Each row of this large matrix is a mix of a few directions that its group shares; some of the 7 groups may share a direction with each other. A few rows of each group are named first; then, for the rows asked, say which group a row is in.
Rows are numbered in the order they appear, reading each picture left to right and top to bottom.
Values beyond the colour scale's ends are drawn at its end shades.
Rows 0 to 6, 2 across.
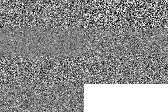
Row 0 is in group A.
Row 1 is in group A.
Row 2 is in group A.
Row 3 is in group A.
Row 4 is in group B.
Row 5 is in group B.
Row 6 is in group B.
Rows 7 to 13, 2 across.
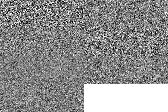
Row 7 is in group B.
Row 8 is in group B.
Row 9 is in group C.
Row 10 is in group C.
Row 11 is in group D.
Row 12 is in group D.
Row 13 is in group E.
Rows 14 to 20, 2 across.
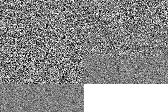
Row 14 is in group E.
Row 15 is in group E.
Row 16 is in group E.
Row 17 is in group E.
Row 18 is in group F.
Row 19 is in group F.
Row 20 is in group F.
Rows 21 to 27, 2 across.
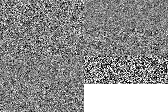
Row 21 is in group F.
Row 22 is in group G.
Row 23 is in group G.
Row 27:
E
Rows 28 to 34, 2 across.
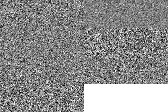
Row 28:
G
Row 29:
C
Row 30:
C
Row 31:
D
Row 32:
E
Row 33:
F
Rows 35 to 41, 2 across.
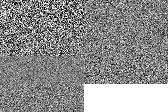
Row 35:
E
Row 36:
A
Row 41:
C
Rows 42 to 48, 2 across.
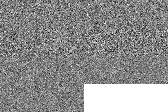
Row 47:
E
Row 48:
A
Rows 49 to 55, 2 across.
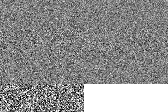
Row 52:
E
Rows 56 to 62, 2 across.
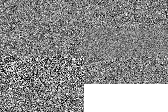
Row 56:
D
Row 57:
E
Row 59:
C
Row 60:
B
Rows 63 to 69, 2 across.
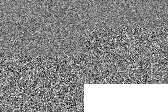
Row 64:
F
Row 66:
A
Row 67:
D
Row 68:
B
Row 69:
G
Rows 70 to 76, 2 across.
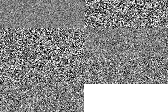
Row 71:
C
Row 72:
F
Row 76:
D
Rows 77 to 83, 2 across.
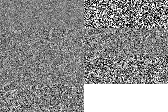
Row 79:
E
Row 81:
G
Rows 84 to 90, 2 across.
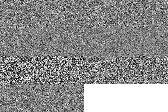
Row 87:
D
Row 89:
B
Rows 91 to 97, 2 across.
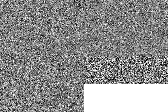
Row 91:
G
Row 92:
B
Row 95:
A
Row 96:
F
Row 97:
D
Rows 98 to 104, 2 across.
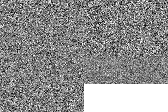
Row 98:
G
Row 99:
D
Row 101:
D
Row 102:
B
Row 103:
E
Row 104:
C
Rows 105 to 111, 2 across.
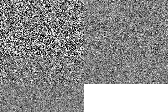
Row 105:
F
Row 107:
A
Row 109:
F
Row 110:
A
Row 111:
F
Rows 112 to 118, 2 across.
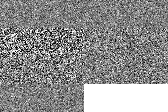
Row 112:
B
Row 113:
F
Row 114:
D
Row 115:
A
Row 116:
G
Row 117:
A
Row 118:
A
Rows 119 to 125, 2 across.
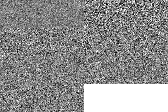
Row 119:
G
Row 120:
C
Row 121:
E
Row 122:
F
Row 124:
D
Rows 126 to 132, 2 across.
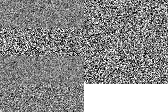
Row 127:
B
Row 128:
E
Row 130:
D
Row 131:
C
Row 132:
C
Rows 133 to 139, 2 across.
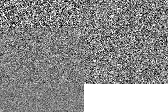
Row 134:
A
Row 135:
G
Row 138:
A
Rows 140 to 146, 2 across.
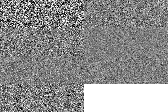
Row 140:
F
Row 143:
F
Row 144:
B
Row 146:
B
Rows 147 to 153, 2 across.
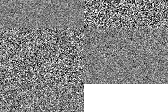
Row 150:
E
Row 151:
A
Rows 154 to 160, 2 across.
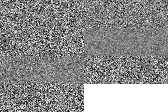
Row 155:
F
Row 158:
A
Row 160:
E
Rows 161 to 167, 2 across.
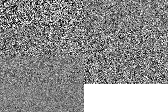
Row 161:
D
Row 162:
D
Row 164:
B
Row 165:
C
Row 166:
B
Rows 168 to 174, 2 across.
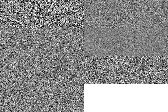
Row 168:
F
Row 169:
E
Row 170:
B
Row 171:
E
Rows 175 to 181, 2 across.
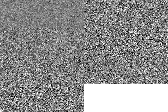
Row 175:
C
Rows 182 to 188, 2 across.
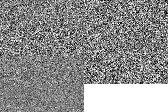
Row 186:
B
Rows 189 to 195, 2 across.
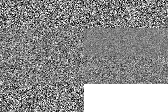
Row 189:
B
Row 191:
A
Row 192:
G
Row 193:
G
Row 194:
G
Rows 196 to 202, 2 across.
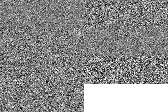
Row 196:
E
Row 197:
B
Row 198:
G
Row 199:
A
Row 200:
E
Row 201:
D
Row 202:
B
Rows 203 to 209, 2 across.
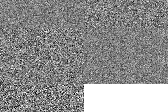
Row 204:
C
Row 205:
E
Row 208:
G
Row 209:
B
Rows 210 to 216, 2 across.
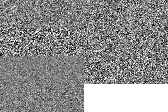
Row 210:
D
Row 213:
B
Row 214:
E
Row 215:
F
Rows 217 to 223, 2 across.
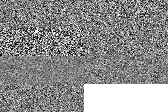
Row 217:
E
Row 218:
F
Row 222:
C
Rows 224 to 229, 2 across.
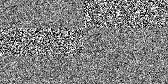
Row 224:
D
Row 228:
D
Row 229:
A
